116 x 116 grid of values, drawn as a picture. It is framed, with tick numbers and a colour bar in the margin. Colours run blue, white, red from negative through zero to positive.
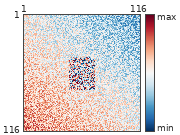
Ninth with the highest average: bottom left. Odd rows or columns: none. Slope: up to the bottom left. Ninth with the lowest average: top right. Odd patch: rougher, in the centre. Roughest part: centre. Histogram: bell-shaped.
